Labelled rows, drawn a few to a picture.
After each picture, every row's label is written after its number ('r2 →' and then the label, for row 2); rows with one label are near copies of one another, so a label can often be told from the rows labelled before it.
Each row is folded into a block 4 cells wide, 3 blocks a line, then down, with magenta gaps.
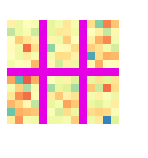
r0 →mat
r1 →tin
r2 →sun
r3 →sun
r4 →mat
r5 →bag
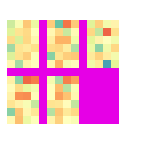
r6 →tin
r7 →sun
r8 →bag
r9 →sun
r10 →sun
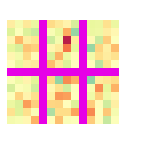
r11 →mat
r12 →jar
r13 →tin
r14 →mat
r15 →sun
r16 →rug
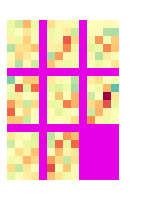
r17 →tin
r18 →jar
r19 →mat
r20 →rug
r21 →mat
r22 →jar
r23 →mat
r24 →rug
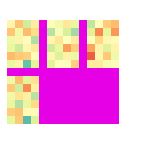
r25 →bag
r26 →mat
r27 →rug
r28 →bag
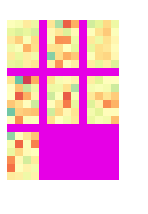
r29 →mat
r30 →sun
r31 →tin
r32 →sun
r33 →jar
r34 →mat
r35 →rug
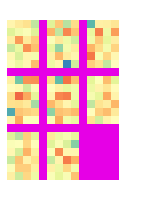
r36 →mat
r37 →bag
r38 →rug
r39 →sun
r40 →sun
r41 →tin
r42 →tin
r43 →mat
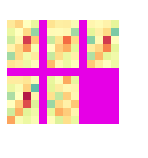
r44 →jar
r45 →jar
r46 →jar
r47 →jar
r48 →tin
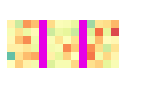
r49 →sun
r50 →mat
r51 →rug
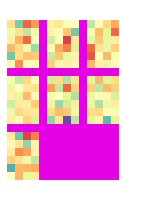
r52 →sun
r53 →jar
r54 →rug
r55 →tin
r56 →bag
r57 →bag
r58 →sun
